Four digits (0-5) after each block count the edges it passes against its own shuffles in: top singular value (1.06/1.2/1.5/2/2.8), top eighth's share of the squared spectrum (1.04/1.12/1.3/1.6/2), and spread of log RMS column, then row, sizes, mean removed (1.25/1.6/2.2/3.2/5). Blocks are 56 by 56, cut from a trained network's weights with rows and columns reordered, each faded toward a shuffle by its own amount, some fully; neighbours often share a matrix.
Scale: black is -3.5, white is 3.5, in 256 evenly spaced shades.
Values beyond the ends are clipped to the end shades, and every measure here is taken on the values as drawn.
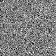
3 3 0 1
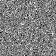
0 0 0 0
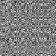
4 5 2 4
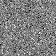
0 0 0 0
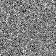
0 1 0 0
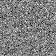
0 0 0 0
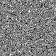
1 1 0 0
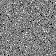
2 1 0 0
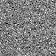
2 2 0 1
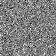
2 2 1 0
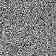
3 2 0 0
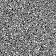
0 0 0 0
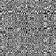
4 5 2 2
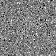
2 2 0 0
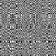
5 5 3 3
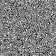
0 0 0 0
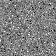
0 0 0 0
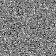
2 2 0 1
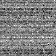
4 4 2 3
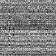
4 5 2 2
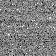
1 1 0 0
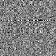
3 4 1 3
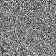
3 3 0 1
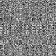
4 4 1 2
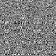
4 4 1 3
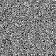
2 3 0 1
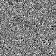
2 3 0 1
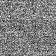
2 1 0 0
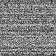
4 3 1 1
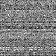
4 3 1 2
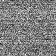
2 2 0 0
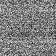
2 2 0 0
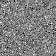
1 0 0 0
